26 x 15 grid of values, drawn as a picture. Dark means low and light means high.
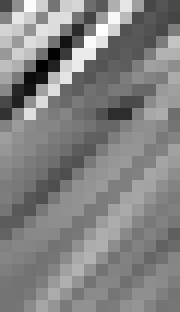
No overall slope runs across the table. The bottom part is calmer, past a seam about 40% of the way down. On average the colour sits 50% of the way up the scale. Streaks slant up to the right.
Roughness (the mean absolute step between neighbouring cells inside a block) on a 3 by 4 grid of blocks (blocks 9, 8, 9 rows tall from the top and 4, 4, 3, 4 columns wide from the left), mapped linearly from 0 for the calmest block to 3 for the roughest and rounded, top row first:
3311 / 0000 / 0000
